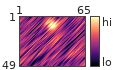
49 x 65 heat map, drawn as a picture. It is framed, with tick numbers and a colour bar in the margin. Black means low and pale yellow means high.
The ninth with the highest average is the top middle. Streaks slant up to the right. A single bump stands in the top middle.
